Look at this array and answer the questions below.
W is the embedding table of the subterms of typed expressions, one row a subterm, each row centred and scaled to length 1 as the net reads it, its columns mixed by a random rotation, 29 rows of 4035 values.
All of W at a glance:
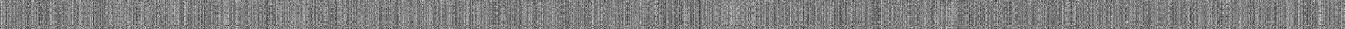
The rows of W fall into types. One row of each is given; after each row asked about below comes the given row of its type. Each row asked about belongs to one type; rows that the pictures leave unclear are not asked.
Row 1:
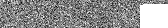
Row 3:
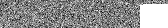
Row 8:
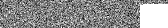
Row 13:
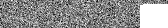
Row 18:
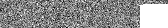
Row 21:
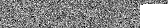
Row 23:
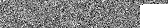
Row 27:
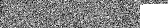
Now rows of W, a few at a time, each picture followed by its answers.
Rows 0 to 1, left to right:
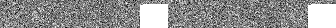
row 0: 3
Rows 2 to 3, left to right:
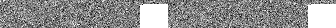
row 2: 23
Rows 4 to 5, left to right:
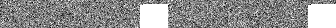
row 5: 23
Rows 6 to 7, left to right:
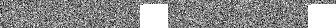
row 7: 13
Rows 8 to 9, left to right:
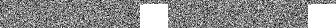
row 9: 8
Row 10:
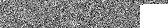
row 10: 23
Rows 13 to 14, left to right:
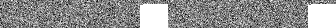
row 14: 8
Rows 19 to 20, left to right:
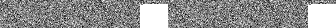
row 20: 8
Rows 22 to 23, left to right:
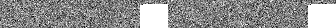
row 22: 21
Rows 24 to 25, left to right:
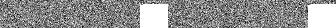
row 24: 8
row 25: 18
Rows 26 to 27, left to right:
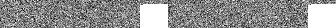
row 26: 1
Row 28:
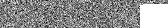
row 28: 1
